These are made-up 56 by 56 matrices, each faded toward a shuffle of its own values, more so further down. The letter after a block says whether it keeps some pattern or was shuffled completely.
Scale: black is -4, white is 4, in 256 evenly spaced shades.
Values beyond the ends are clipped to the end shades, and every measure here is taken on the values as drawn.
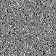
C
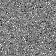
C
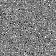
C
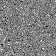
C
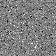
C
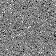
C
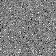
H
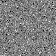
H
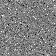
C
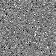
H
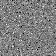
H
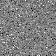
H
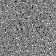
H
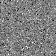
C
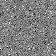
C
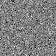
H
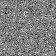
C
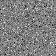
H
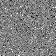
C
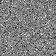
C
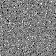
H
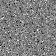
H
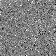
C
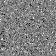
H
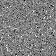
C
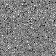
H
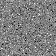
C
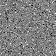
C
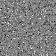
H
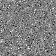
H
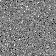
C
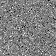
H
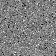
C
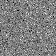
C
